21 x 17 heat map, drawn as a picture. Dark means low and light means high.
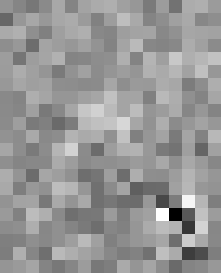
The bottom right is the roughest part. In the bottom right lies a patch that is rougher than the rest. The distribution is heavy-tailed on both sides. Fine speckle covers the field. The halves do not mirror each other. No row or column stands out.
